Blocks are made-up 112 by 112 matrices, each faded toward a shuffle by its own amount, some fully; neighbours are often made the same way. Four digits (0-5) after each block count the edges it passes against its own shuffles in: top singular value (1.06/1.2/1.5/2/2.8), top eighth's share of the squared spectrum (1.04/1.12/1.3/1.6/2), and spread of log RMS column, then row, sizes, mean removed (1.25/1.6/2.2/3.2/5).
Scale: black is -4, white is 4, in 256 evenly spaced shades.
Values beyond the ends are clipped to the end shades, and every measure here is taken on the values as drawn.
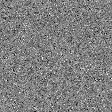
0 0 0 0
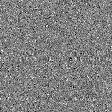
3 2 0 1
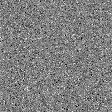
1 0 0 0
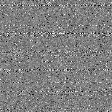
2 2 0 3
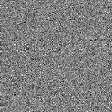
4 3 2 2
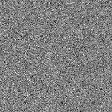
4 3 1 1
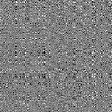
4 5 3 3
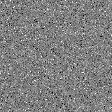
3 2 0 0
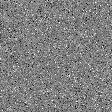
1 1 0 0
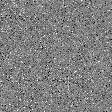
1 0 0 0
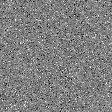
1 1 0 0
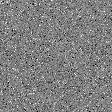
0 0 0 0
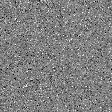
2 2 0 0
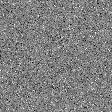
0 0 0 0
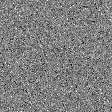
0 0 0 0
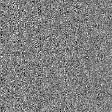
1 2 3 0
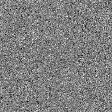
0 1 2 0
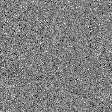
0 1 2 0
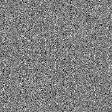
1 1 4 0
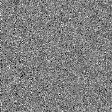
0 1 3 0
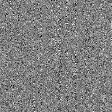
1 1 3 0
